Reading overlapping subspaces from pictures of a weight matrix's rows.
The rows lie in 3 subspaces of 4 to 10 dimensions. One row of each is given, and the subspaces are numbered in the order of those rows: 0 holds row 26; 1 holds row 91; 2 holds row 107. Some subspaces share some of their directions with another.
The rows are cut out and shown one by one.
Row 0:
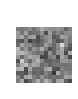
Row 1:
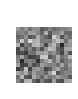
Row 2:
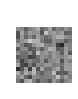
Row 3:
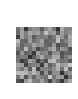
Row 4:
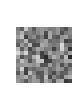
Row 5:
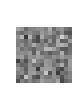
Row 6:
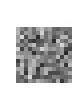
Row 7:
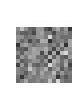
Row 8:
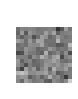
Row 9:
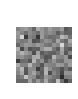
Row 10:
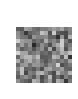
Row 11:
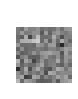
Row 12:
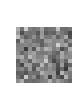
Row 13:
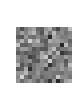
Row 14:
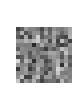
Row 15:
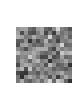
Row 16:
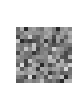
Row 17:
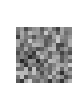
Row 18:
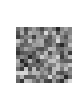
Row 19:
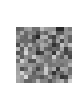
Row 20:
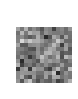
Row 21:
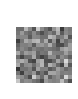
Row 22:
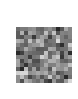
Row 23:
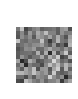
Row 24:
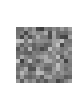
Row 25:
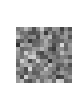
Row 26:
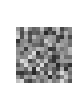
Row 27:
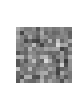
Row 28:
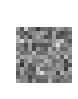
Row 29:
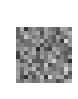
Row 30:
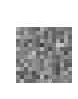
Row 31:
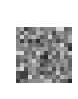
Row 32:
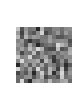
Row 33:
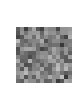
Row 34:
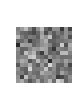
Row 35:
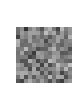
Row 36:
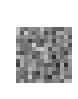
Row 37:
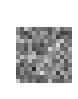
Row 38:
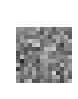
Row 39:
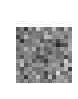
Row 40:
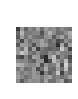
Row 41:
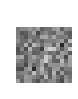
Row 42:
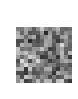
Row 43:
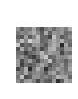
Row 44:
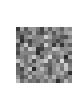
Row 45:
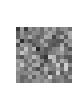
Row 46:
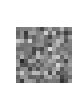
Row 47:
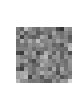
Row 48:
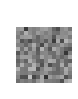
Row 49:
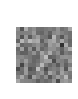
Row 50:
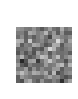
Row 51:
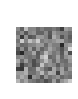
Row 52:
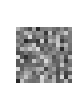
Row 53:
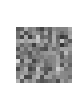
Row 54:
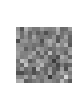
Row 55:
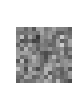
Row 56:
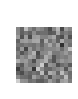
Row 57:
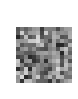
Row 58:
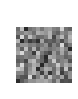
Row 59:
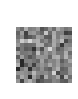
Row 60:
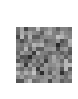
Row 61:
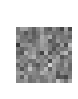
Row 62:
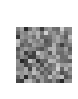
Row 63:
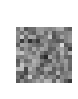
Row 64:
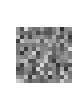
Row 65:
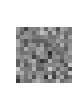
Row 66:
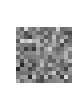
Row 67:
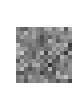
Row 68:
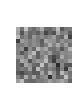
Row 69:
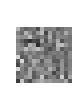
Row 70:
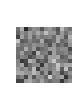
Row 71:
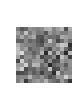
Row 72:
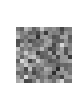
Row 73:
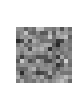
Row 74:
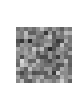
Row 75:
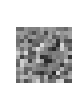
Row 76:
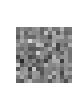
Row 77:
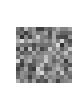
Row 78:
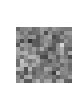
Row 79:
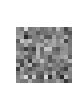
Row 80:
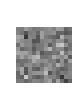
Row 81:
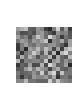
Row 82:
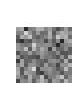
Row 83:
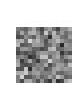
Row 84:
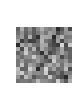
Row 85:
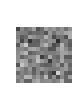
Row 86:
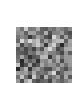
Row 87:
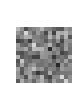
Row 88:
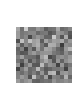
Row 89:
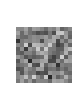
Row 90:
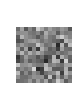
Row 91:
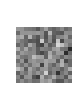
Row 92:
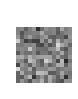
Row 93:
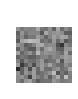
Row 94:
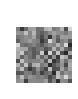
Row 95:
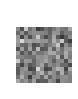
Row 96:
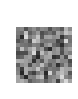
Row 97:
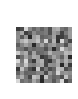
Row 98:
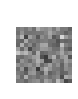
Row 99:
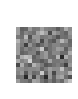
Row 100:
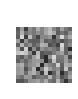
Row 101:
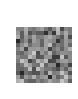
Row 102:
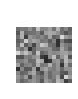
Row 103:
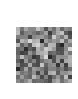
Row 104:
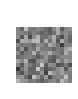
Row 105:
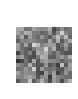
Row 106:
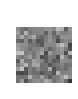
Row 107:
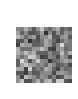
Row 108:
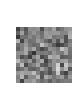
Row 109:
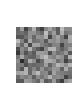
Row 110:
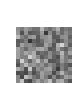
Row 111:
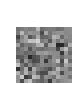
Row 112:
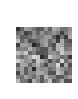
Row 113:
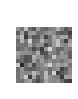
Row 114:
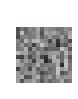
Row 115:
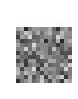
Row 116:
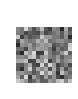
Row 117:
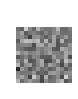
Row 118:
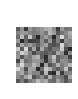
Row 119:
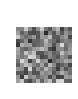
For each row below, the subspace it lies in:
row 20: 1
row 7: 2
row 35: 2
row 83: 2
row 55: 1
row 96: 1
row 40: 1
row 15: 2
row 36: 1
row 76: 1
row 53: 0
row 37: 1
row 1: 0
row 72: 2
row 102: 0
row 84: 2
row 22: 2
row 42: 2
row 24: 0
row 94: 2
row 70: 2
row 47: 2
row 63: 2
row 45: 1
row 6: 1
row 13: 2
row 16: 1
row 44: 1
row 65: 1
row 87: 1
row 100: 0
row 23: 2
